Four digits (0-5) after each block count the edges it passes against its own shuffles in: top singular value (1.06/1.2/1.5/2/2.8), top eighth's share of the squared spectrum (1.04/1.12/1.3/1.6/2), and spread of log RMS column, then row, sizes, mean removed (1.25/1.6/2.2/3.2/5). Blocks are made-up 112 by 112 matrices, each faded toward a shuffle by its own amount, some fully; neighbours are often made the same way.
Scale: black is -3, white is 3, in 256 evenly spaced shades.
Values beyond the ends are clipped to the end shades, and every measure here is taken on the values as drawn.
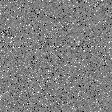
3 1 0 0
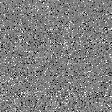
4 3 1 2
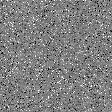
2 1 0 0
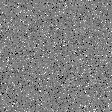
0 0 0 0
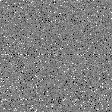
3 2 0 1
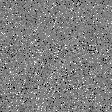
3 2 0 1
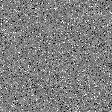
0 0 0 0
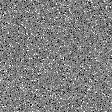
2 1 0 0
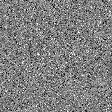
3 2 0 0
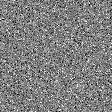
0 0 0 0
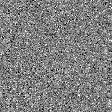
3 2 1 0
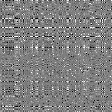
5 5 3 4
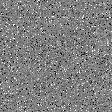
3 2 0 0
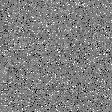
3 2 0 1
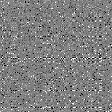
5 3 2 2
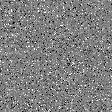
3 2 0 0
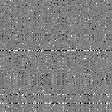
5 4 2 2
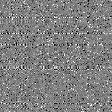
5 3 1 2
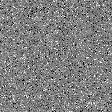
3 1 0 0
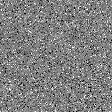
3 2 0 0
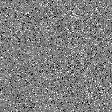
3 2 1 0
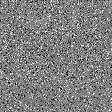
3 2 0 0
